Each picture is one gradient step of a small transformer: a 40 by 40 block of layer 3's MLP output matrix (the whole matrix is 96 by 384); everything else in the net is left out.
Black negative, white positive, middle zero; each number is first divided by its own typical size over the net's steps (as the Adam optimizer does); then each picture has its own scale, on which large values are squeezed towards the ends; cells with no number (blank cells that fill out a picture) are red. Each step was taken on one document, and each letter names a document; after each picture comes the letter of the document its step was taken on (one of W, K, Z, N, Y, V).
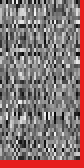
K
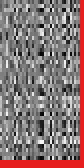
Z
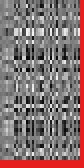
Z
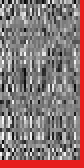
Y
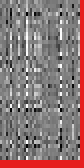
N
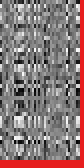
K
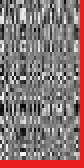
Y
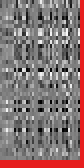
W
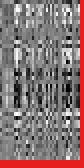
W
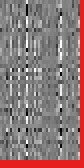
N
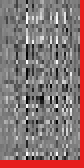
W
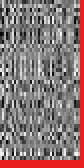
Y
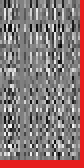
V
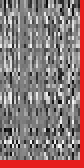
V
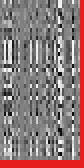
V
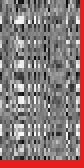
K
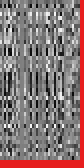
V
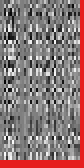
V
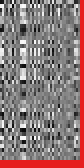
Y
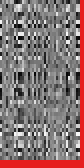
K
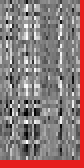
N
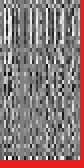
V
